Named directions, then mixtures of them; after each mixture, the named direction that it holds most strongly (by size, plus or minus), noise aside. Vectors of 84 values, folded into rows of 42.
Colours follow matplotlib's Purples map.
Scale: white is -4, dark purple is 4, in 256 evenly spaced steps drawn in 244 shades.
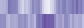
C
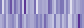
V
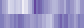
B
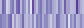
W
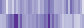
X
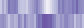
C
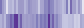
X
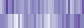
X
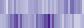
X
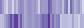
X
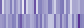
V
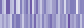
W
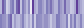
W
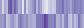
C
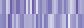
W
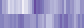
B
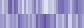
C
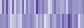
V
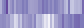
X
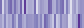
V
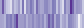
V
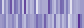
V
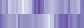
B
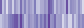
X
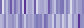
V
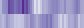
B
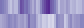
C
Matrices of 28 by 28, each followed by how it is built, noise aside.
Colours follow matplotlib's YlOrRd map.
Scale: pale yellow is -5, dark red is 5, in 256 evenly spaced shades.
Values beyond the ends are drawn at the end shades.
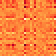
low rank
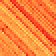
Toeplitz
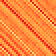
Toeplitz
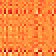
low rank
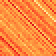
Toeplitz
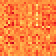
low rank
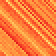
Toeplitz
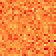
low rank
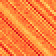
Toeplitz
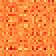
low rank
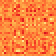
low rank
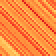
Toeplitz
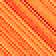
Toeplitz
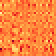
low rank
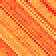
Toeplitz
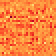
low rank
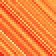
Toeplitz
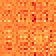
low rank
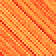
Toeplitz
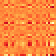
low rank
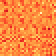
low rank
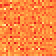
low rank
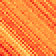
Toeplitz
